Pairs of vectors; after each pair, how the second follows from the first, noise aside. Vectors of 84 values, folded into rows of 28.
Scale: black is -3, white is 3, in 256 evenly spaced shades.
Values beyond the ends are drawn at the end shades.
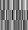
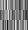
shuffled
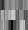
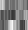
negated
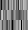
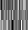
sign-scrambled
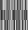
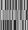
sign-scrambled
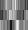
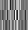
shuffled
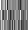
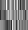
shuffled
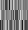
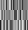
sign-scrambled
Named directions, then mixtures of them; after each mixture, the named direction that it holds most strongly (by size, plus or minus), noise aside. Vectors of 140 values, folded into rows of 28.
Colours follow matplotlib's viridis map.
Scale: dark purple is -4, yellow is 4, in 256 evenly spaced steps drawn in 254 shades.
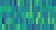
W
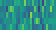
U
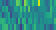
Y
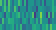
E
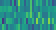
W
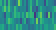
E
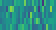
U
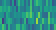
W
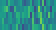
U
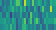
U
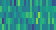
W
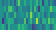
W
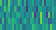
E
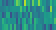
Y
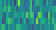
W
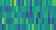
W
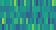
W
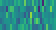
U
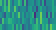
E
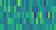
E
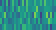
E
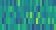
W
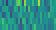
Y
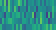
E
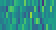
U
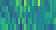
Y
